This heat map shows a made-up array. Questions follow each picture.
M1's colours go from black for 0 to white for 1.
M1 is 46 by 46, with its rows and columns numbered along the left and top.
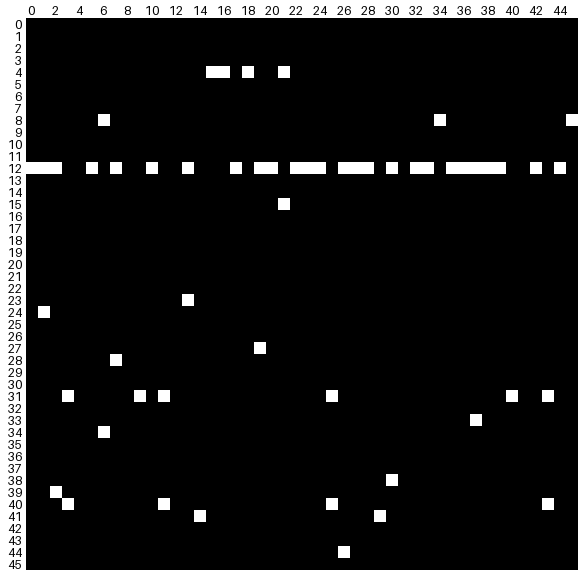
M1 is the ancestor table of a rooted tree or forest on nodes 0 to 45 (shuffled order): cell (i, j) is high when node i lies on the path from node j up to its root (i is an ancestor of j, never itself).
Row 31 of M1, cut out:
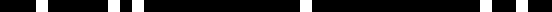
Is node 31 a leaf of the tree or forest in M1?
no
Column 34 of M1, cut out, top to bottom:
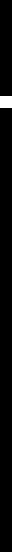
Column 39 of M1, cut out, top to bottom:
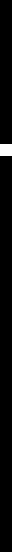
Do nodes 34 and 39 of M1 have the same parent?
no
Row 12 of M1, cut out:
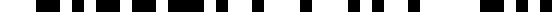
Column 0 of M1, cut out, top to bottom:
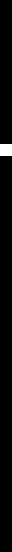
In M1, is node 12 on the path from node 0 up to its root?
yes
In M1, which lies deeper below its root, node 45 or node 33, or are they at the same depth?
the same depth
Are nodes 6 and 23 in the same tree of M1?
no
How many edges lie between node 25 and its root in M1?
2
